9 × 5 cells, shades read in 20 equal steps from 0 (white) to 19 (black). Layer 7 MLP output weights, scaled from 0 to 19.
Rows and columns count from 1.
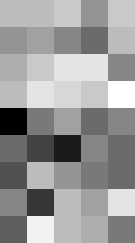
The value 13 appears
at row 7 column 1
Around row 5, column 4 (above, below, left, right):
4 9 7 9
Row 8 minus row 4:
4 13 2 3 2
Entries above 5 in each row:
1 4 2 0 5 5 4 3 3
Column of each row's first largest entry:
4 4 5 1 1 3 1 2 1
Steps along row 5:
down down up down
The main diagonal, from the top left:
5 7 2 4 9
